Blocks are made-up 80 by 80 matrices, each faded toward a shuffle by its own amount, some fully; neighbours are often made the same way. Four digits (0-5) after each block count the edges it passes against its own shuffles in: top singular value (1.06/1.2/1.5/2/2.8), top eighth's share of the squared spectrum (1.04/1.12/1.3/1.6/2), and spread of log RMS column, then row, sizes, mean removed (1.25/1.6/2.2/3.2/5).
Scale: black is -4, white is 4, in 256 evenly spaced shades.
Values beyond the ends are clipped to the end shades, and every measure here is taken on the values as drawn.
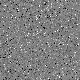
0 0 0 0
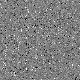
1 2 1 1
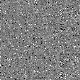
1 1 2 1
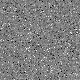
0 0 0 0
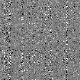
2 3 3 2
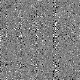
2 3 3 2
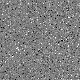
0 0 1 0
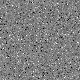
0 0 0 0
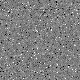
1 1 0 0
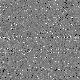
3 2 0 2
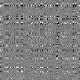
5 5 3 3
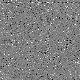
3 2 0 1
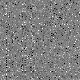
3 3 1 1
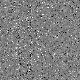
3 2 1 1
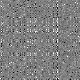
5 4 3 2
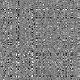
4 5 3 3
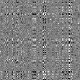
5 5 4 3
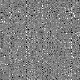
4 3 2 2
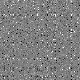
4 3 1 1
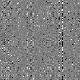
4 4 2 1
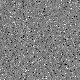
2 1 0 0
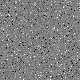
0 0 0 0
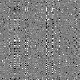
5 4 3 2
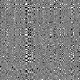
5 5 3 3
